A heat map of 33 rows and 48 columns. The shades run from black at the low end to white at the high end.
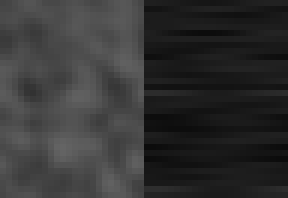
It is made of 1 by 2 panels. Panel 1,1: low, blotchy, faint in contrast. Panel 1,2: very low, streaked across, faint in contrast.
